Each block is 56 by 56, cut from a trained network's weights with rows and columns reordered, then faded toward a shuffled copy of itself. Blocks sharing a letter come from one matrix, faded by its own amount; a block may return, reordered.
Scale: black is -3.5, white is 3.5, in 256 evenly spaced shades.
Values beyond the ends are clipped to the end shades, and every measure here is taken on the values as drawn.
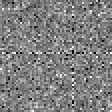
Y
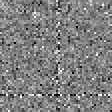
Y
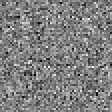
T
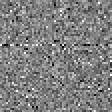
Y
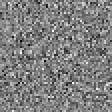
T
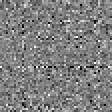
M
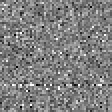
Y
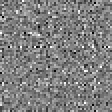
M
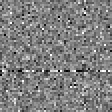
Y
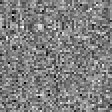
T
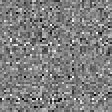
M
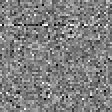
Y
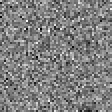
T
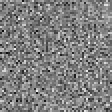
T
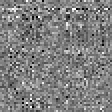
M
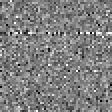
Y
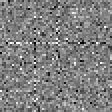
Y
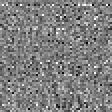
M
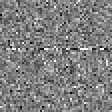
Y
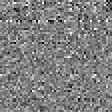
M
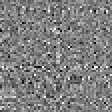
M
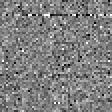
Y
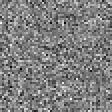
T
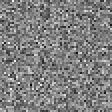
T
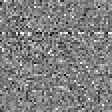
Y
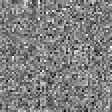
T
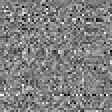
M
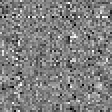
M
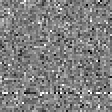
Y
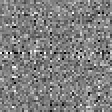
M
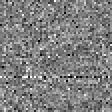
Y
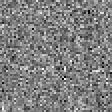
T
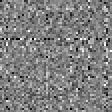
M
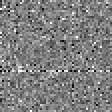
Y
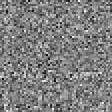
T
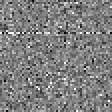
Y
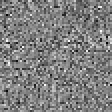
T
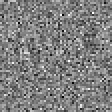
T
